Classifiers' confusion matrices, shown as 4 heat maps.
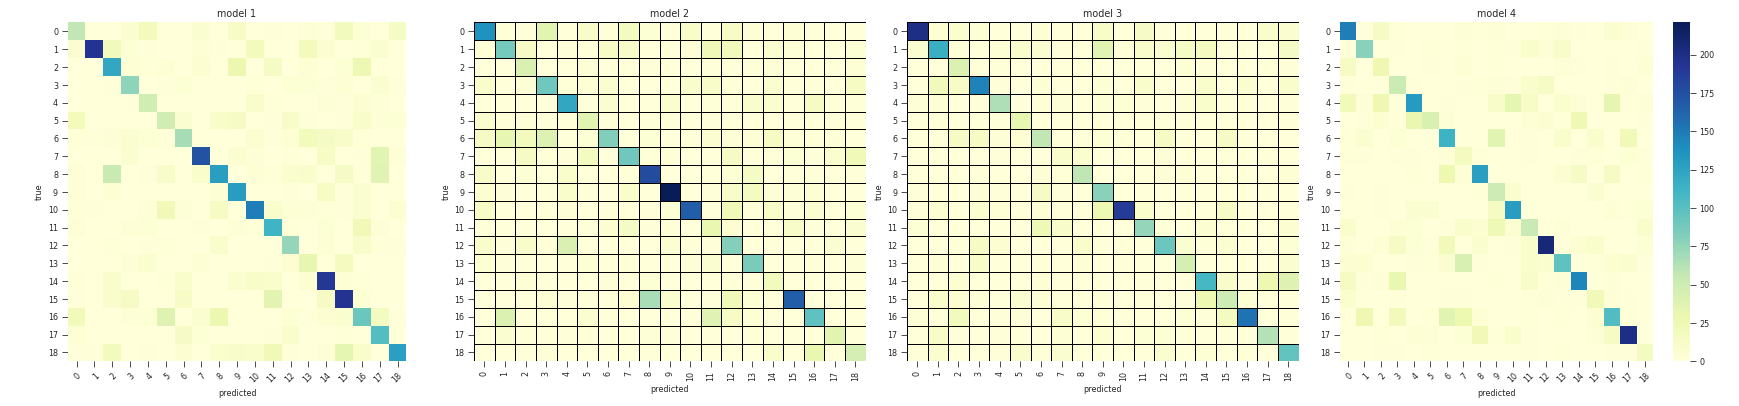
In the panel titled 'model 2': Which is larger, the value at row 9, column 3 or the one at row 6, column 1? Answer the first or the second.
the second
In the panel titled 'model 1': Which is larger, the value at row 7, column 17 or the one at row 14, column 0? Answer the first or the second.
the first
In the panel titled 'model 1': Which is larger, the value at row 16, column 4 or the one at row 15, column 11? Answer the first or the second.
the second
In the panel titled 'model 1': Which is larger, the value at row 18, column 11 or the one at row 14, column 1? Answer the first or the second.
the first
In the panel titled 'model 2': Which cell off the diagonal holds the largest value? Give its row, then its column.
15, 8
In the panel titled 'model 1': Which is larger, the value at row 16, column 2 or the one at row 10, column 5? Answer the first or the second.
the second
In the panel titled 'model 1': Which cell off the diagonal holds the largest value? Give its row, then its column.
8, 2
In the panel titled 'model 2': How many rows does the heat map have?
19
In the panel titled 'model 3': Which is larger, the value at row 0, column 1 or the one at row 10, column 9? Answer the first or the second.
the second
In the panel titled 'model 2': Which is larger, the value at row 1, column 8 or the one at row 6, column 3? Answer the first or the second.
the second
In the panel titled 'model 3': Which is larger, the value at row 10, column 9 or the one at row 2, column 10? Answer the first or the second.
the first
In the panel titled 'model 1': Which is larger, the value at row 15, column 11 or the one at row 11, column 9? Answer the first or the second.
the first
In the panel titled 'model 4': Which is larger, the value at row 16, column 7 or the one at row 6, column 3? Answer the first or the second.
the first
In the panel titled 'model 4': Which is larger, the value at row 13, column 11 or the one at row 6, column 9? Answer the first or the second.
the second
